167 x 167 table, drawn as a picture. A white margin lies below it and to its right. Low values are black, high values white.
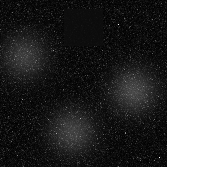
Mirror symmetry: none. Calmest part: top middle. Odd patch: calmer, in the top middle. Histogram: skewed, a long tail of high values. Bumps: three.
